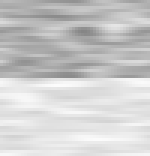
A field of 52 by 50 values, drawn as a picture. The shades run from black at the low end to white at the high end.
The table splits into 2 rows of 1 panel. Panel 1,1: high, streaked across. Panel 2,1: very high, streaked across, faint in contrast.
